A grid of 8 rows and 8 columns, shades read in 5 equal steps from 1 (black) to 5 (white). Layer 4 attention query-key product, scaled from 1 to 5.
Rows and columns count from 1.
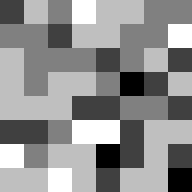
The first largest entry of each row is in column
4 8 1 1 1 4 1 3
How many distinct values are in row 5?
3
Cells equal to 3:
17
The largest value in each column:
5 4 5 5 5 4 4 5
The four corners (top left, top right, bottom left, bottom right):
2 3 4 1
